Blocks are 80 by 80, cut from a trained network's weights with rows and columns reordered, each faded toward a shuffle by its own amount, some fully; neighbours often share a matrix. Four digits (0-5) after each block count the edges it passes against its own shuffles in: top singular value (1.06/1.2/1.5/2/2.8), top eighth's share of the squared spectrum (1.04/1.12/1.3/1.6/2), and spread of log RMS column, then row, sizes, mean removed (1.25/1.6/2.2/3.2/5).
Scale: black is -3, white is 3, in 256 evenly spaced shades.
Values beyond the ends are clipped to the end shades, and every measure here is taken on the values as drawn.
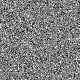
0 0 0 0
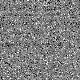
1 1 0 0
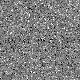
0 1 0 0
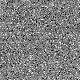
1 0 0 0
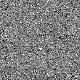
1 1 1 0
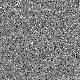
0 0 0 0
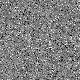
0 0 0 0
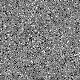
0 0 0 0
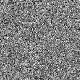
2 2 0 1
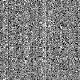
3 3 1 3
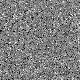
0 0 0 0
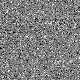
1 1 0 0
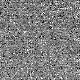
2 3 2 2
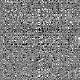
3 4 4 2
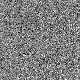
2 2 0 0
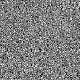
3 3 2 2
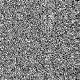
3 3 0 1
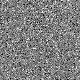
1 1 1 0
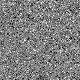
1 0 0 0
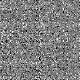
2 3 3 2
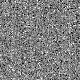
1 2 0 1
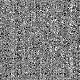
2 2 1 2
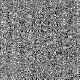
2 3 1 2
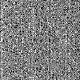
2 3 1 2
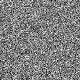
2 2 0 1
